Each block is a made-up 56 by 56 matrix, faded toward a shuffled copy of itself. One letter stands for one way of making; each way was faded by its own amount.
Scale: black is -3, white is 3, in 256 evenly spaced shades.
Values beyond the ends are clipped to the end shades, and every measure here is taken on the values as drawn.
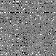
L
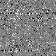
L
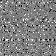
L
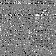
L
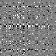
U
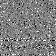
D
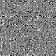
L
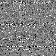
D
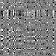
U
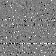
L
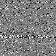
D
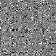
L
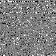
D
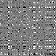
U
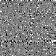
L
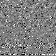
D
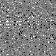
L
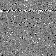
D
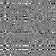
U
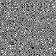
L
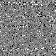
D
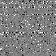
L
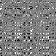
U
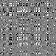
U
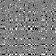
U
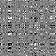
U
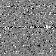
D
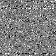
D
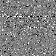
D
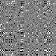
U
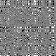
U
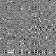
U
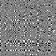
U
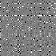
U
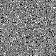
D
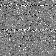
D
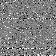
D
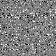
D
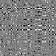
U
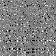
L
